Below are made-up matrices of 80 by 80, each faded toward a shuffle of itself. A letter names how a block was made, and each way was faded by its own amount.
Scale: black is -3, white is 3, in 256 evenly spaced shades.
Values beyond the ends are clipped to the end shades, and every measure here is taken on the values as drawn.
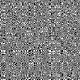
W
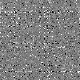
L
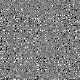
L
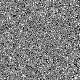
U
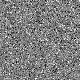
U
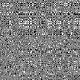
W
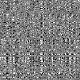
W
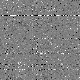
L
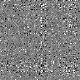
L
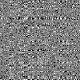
W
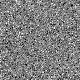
U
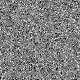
U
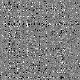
L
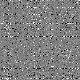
L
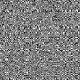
W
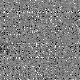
L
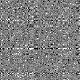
W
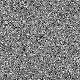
U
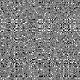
W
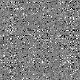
L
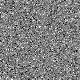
U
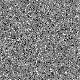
U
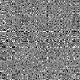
W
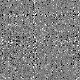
L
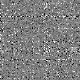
L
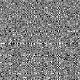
W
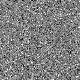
U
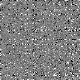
L
